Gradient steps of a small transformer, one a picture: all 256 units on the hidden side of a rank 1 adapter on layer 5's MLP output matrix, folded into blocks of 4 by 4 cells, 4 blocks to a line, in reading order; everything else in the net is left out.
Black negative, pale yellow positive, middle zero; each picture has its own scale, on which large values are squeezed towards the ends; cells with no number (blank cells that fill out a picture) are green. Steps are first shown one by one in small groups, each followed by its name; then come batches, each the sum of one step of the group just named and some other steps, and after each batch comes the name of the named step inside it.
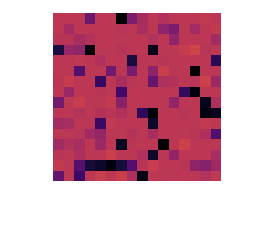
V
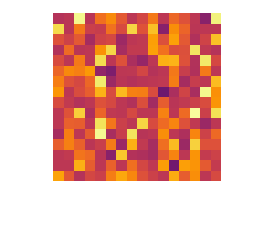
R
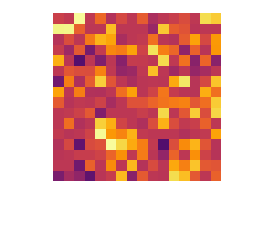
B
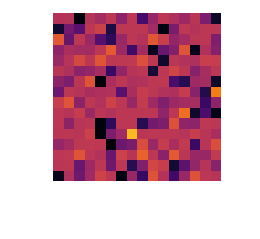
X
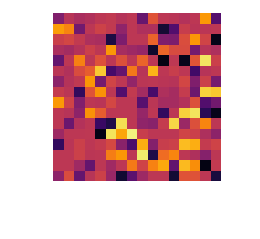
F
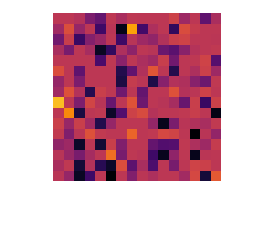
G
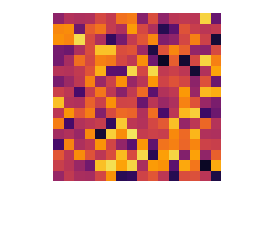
F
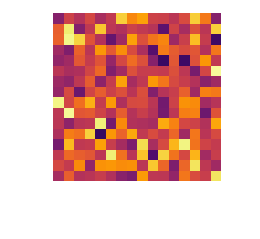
F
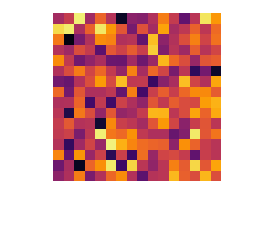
B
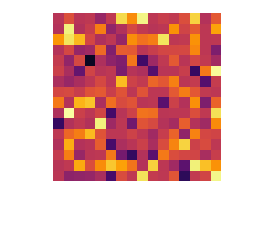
G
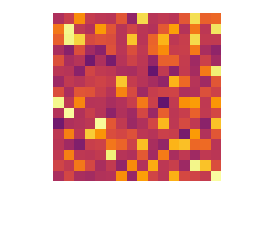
B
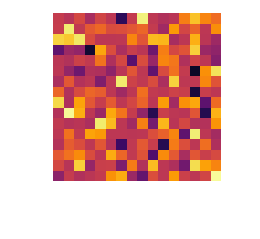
V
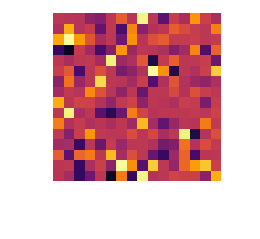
G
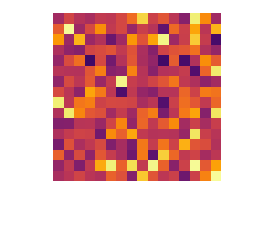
F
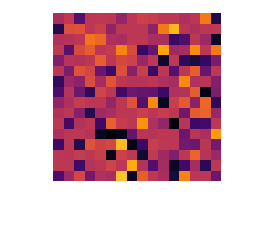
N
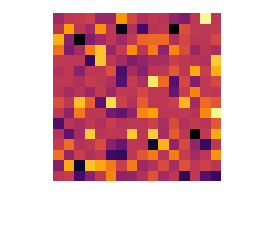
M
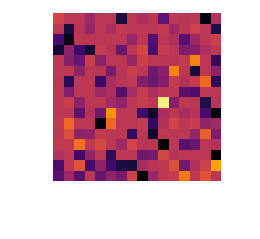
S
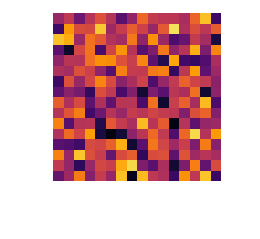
N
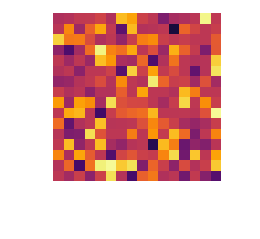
M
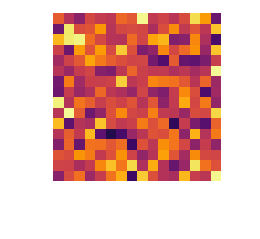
N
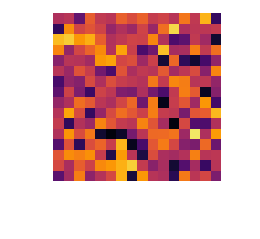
N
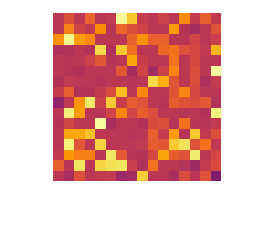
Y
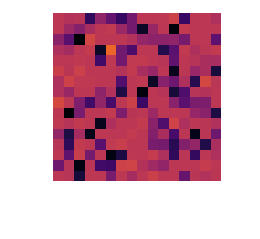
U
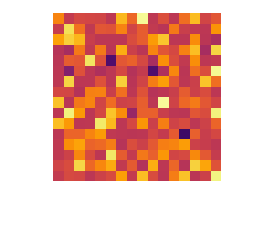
Y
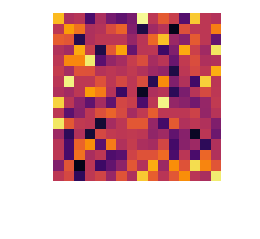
U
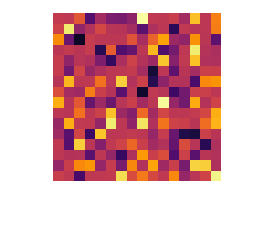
U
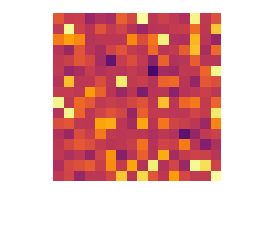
U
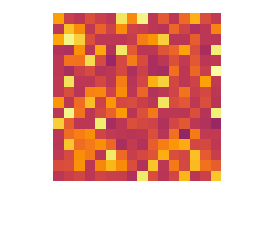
Y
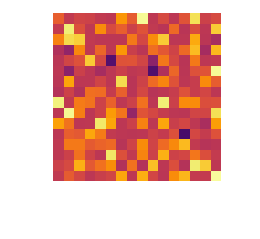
Y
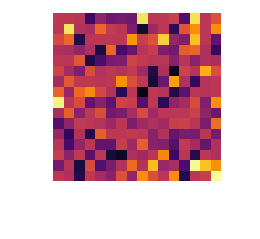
U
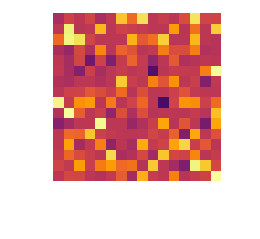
Y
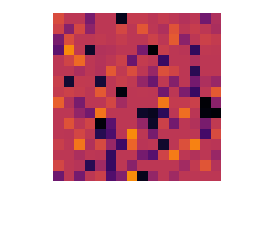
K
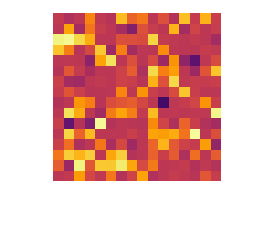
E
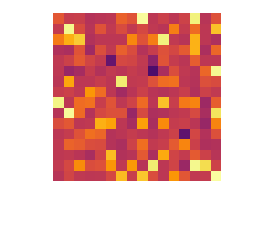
K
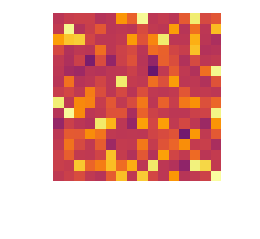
E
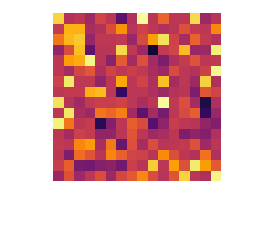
K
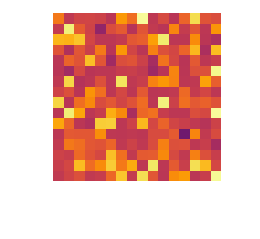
E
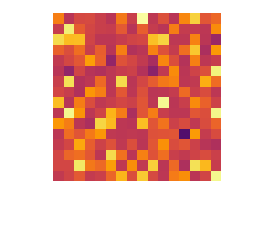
E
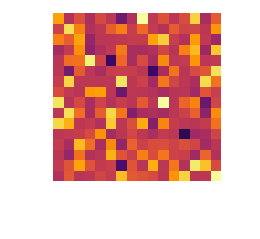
K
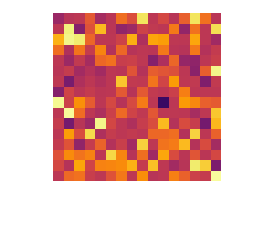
E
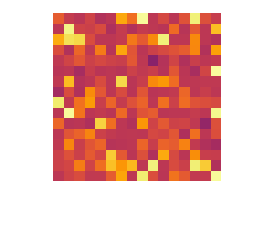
E
